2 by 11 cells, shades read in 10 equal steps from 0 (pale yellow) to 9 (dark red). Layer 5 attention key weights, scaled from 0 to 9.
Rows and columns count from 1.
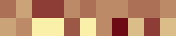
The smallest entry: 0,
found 3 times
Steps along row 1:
down up same down up down same up same down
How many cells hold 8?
0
